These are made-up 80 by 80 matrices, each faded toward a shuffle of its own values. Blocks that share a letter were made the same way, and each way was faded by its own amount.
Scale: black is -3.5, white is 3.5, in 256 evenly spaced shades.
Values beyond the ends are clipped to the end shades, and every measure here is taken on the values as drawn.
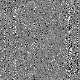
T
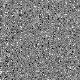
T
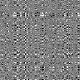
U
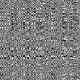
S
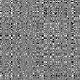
U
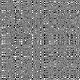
U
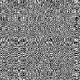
S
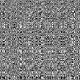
S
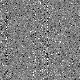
T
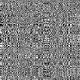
S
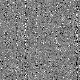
T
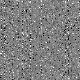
T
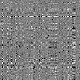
U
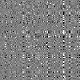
U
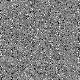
T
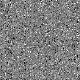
T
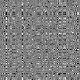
U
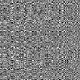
S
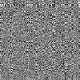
S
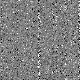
T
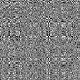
S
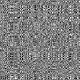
S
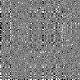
U
